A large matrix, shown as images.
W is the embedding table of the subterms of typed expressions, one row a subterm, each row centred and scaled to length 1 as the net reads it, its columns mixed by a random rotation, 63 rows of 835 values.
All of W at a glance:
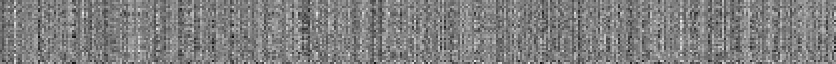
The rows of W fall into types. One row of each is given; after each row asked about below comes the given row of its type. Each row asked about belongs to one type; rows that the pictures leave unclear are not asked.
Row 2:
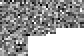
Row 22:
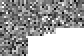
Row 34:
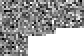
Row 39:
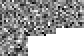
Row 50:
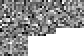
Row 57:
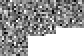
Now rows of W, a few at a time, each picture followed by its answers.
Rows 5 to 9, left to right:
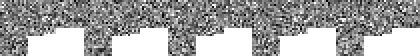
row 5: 22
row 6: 39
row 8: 22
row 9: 50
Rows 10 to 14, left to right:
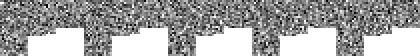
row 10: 2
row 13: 57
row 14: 57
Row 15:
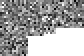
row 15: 22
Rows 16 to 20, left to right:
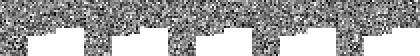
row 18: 50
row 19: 22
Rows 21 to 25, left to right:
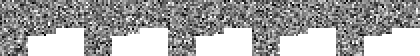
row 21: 39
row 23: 2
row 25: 2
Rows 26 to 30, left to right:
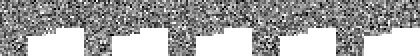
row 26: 22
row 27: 2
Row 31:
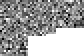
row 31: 50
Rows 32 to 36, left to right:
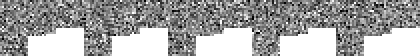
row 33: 22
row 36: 34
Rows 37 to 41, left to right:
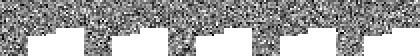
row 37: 39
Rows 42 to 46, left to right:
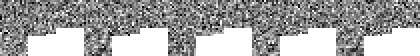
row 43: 39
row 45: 2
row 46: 39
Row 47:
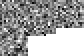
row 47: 39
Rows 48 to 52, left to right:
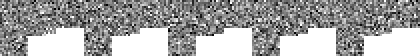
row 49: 39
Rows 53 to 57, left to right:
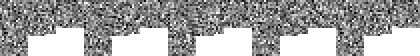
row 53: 57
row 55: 22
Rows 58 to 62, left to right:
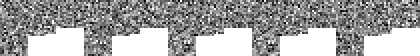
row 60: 2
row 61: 2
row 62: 34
